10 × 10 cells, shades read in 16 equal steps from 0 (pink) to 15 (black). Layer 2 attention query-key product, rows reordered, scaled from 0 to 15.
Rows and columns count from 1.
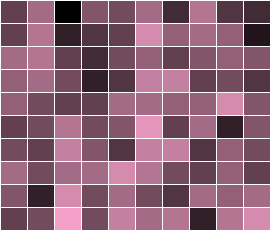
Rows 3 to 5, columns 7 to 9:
9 7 6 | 3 9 8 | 6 6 2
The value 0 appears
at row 10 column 3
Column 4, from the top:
7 10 11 12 9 8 7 5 8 8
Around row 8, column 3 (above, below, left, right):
3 2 8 5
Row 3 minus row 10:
-4 -4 9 3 5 1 5 -5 2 5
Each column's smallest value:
5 4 0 5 2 1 3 4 2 2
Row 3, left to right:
5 4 9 11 8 6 9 7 6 7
